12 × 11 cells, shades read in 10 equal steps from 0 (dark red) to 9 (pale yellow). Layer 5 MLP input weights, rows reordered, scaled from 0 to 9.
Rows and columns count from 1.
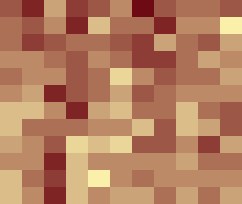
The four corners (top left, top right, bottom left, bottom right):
3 3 7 6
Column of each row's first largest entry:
3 11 8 10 6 2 1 1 4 4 5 1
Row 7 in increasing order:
1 3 4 4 4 5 6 7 7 7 7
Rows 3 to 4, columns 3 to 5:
3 4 4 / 4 3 5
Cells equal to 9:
2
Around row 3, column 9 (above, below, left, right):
5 4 6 3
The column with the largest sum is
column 6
